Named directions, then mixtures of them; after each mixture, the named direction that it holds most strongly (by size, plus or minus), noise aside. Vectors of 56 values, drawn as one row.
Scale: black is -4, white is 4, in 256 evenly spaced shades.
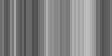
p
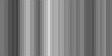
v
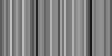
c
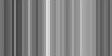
p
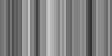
v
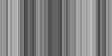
v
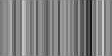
c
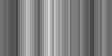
v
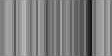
p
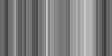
p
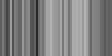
p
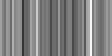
c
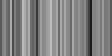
c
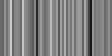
c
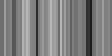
c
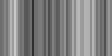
v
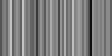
c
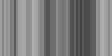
p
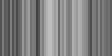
v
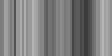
p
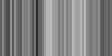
p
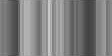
v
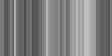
p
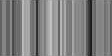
c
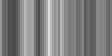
v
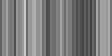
p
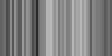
p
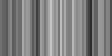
c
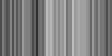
p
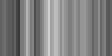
v
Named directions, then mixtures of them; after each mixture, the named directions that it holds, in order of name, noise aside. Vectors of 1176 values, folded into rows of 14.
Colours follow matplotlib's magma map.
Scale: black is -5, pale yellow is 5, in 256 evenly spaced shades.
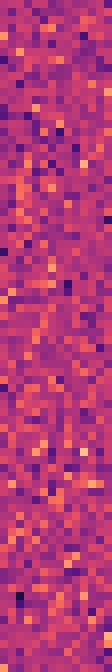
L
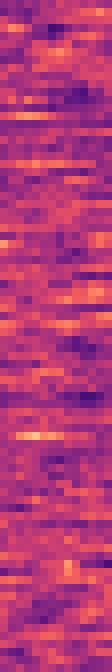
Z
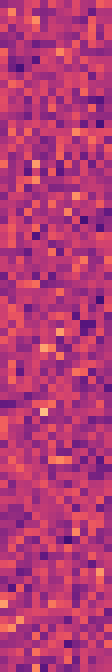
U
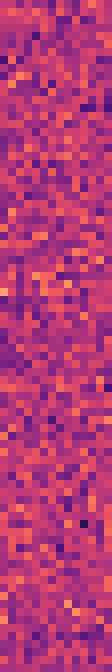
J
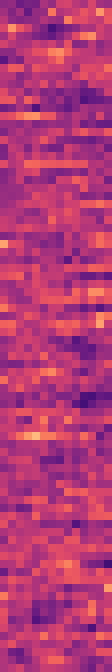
Z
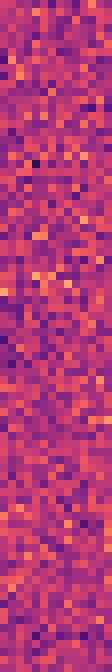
J, U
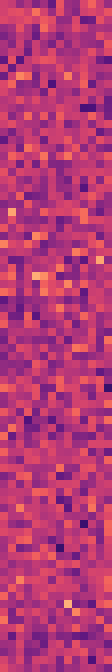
J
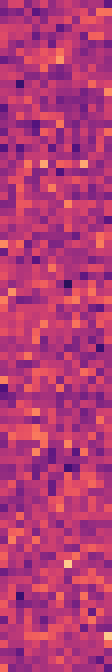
L, Z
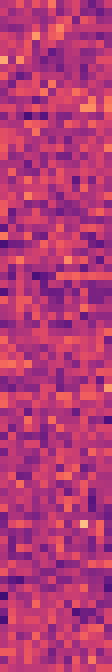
J, Z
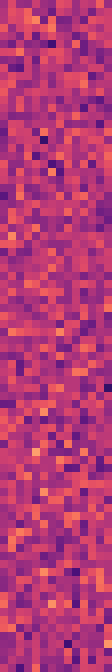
J, L, U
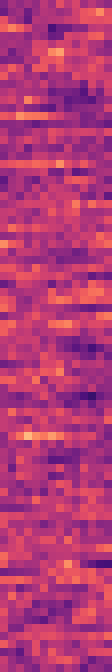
Z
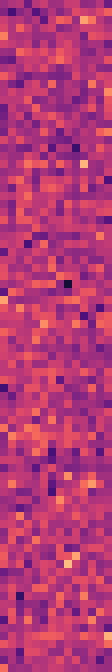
J, L, Z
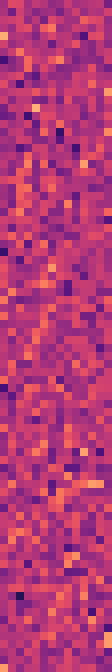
L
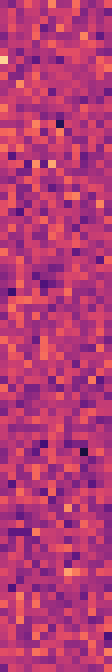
J, L, U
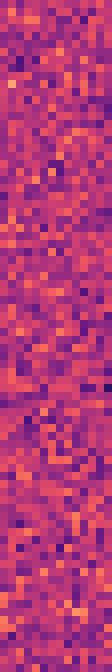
J, U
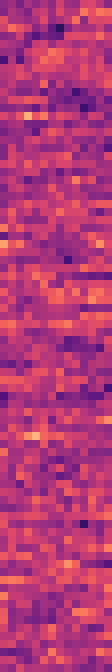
J, Z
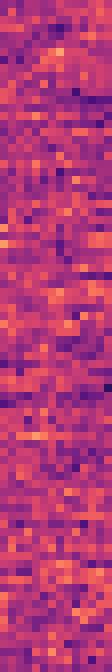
J, U, Z
